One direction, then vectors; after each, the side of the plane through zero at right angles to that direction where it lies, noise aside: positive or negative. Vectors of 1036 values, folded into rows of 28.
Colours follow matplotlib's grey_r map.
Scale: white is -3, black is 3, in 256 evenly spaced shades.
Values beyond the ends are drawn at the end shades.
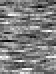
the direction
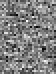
negative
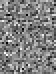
negative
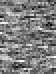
positive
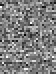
positive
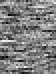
negative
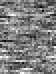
positive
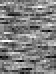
negative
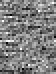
negative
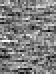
negative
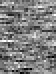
negative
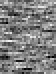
negative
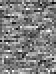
positive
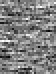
negative
